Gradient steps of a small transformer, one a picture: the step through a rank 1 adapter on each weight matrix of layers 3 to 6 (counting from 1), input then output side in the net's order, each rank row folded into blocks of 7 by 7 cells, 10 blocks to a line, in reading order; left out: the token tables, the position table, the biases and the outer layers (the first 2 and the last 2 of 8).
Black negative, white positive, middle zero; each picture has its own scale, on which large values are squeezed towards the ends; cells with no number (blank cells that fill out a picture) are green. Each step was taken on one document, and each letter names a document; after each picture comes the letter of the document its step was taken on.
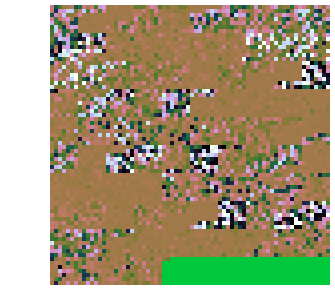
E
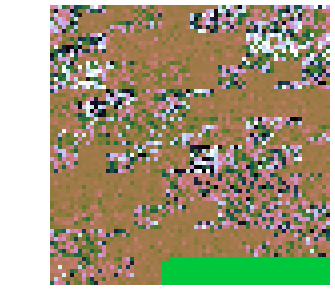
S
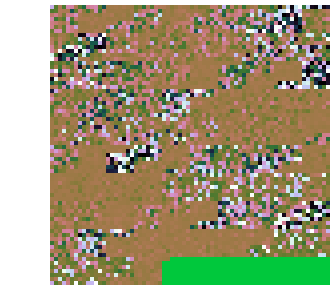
S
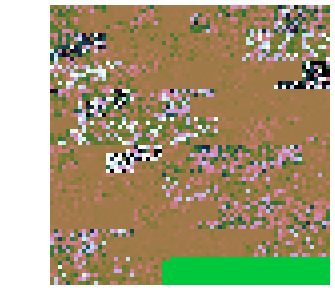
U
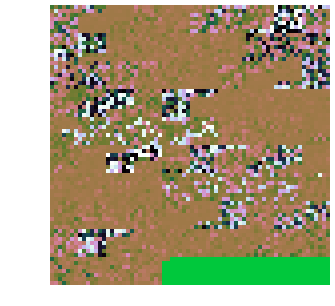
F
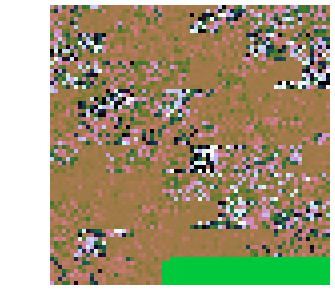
S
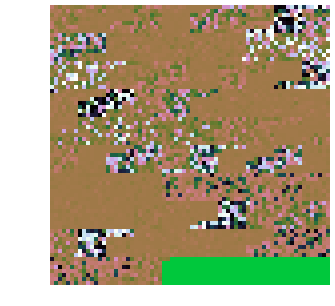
E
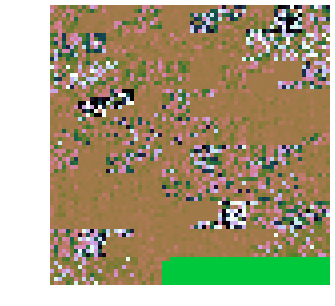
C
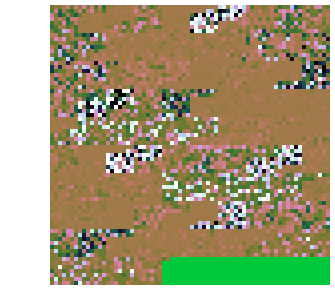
U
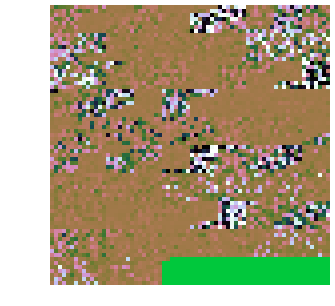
C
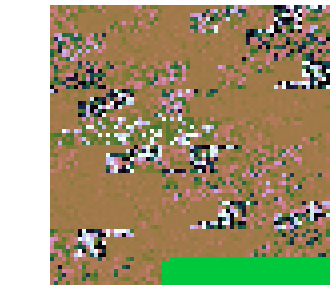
E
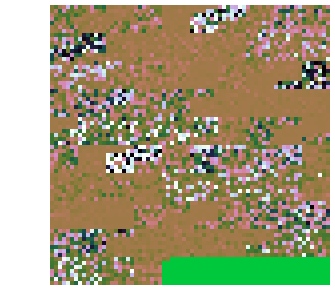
U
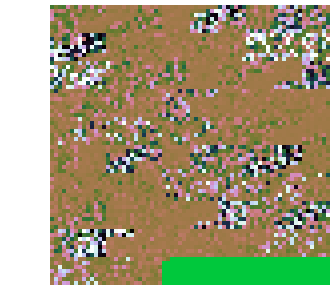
C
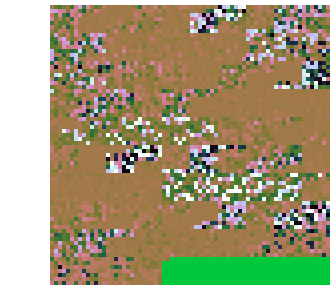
F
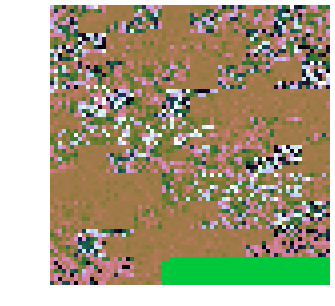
S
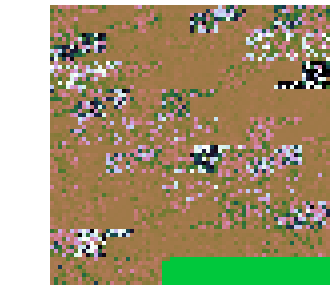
U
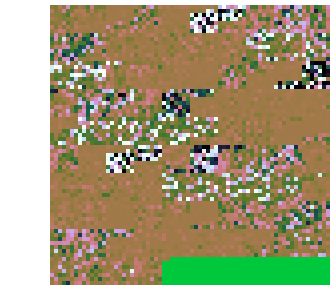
U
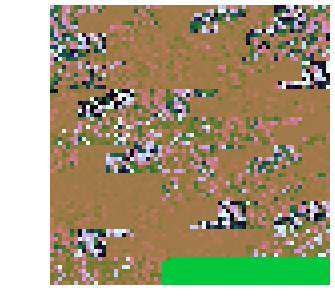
E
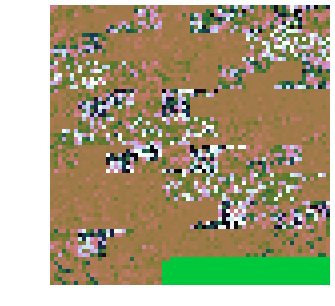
F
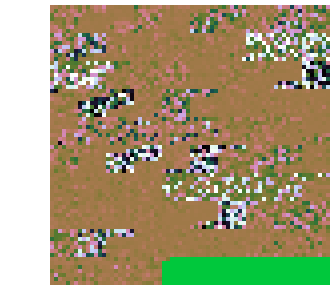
C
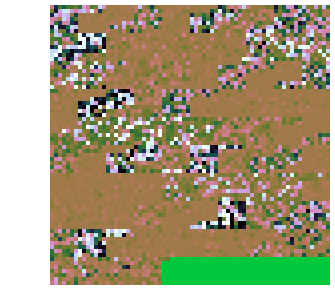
E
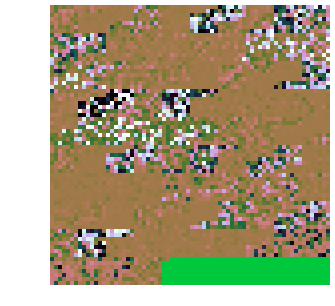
E
